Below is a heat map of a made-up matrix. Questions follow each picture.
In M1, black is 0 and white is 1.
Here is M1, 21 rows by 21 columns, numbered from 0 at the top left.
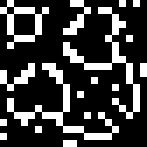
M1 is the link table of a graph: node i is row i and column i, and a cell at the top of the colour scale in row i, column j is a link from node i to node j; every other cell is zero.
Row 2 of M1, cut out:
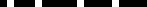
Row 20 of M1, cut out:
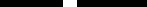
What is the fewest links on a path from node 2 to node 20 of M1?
4
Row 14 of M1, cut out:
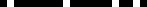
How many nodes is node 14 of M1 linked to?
4
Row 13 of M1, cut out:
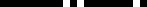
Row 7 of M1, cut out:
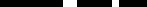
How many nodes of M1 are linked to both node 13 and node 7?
1
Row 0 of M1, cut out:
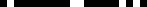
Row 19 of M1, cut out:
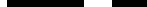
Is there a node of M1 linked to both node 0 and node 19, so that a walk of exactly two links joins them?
no
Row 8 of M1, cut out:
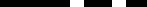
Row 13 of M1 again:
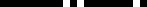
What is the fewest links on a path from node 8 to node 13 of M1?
2
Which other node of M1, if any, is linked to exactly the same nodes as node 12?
node 14
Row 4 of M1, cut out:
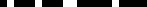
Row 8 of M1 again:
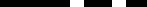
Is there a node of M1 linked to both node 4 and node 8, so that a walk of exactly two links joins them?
yes
